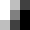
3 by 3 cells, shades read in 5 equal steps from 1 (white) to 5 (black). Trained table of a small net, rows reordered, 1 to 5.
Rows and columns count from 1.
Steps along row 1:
up up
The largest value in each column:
2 4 5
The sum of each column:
4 9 14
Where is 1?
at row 1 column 1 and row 2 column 1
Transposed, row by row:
1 1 2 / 2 3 4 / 4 5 5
